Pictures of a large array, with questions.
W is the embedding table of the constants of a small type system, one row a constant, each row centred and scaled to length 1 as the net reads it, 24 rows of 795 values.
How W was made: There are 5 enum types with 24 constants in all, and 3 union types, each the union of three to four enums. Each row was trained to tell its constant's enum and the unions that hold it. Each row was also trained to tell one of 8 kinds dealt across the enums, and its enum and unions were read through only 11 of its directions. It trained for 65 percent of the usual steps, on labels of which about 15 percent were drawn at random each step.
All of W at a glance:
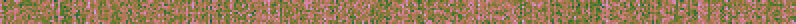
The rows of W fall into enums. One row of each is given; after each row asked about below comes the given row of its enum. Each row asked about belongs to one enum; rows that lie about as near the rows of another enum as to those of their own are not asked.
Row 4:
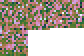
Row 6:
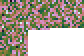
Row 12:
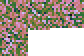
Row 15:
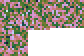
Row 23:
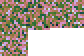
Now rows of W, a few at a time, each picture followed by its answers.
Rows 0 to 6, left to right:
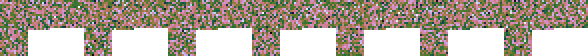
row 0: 15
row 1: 6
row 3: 15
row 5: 4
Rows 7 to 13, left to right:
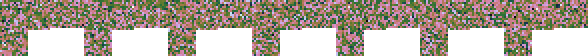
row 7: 23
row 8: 15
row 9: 6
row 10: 12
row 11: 15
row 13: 4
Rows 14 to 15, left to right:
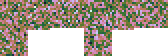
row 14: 4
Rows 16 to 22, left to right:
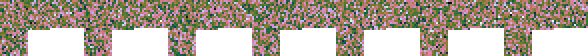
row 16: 6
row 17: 6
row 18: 4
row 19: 15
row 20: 4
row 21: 23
